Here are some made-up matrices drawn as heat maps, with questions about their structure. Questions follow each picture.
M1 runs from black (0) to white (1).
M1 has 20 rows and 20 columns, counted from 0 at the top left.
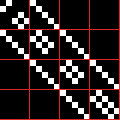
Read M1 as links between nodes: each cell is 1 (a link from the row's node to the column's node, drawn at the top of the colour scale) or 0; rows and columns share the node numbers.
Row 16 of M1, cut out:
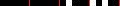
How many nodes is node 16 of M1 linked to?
3
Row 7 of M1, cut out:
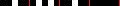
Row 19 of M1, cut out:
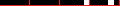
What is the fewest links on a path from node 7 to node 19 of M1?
4
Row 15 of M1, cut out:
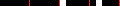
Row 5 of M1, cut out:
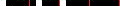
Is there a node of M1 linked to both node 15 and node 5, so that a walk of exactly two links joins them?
yes
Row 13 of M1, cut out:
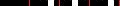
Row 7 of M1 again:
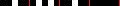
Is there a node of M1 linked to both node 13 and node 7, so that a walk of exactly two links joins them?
yes
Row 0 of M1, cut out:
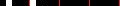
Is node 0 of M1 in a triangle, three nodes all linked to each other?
no
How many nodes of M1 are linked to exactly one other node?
0
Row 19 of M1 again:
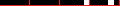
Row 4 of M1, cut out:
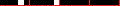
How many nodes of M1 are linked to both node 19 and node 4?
0
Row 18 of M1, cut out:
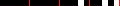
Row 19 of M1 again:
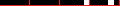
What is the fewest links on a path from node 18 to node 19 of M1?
1
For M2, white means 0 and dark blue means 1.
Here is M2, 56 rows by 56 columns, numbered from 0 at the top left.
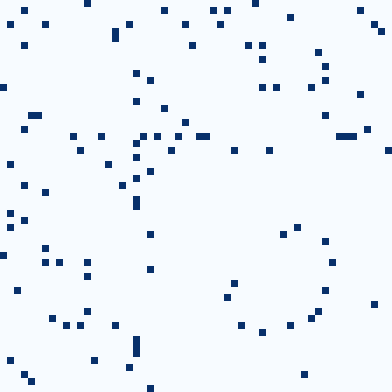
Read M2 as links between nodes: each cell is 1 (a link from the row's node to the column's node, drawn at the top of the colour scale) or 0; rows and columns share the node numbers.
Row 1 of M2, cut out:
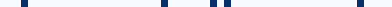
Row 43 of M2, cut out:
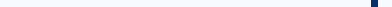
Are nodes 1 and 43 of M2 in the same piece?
yes
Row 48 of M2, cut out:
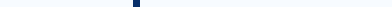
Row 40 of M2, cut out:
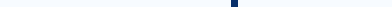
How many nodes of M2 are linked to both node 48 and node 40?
0
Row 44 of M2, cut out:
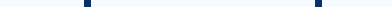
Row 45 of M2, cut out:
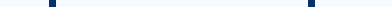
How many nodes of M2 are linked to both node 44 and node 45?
0
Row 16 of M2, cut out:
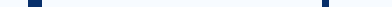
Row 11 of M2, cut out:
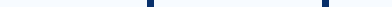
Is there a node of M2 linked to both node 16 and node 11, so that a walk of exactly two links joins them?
yes
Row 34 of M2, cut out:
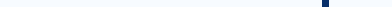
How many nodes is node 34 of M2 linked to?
1
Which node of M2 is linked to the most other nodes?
node 19
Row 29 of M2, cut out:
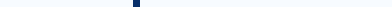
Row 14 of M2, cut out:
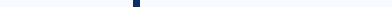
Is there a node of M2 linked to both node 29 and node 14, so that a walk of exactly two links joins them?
yes
